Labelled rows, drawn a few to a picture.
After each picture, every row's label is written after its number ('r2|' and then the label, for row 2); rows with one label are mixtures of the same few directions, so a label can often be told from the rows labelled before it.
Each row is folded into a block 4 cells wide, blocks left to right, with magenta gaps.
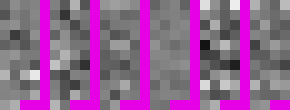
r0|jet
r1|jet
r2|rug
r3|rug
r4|rug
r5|rug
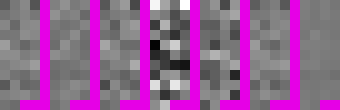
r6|rug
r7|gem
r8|rug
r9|rug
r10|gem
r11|rug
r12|jet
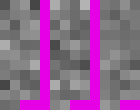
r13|rug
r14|rug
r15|jet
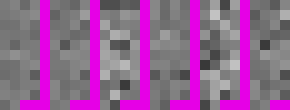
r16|gem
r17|gem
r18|rug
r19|jet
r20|jet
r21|gem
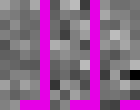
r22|rug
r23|rug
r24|jet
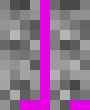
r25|rug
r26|rug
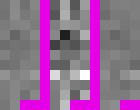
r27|jet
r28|jet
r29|jet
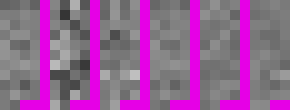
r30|rug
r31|jet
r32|jet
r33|rug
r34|gem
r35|jet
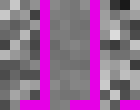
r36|gem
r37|rug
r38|rug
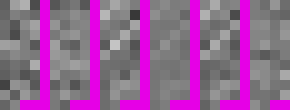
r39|rug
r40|rug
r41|gem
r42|gem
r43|gem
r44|gem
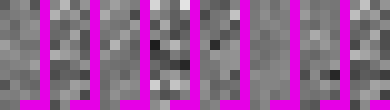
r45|rug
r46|gem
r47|gem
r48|rug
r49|gem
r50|jet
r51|jet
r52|gem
